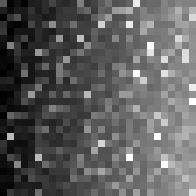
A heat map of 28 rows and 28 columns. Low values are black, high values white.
Grain: fine. Odd rows or columns: none. Slope: up to the right.
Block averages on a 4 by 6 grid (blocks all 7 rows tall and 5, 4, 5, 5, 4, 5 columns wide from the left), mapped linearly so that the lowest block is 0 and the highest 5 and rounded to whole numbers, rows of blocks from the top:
0 1 2 3 4 5 | 0 1 2 3 4 5 | 0 1 2 3 4 5 | 0 1 2 3 4 5
